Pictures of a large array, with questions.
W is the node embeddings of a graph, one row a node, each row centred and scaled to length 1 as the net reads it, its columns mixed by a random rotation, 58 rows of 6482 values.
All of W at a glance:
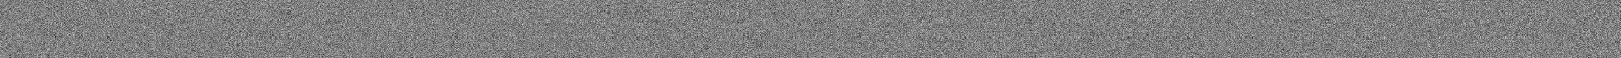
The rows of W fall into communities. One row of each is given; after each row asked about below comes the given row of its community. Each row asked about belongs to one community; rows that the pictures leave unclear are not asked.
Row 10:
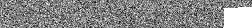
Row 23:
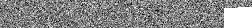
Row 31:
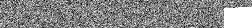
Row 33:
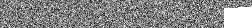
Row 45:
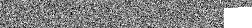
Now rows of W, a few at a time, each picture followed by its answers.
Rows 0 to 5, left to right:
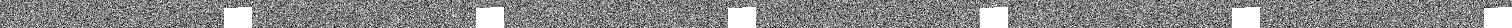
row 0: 31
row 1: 31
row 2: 10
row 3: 45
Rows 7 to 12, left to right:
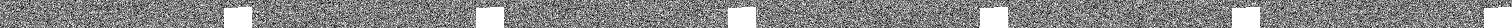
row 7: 45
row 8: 31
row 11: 10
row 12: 45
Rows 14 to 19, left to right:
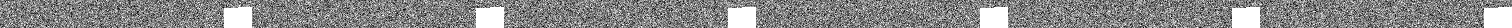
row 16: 45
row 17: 33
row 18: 10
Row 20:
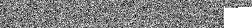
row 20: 23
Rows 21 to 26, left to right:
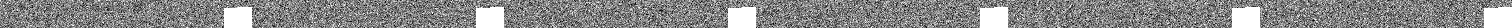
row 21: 45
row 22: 23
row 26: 10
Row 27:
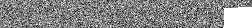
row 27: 10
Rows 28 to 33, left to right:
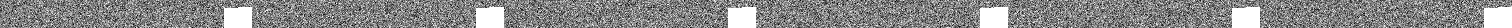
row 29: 45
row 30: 23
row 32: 45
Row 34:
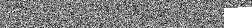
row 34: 45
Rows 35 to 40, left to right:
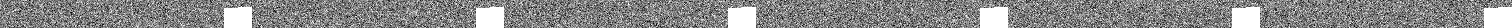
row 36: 33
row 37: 33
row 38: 33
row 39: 10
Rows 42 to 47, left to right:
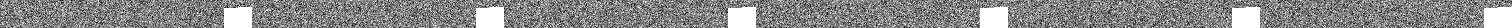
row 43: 45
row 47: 33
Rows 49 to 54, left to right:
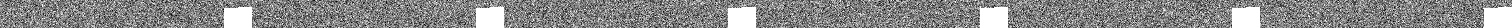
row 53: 33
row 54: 10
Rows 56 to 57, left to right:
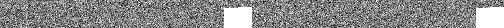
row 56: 23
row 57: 31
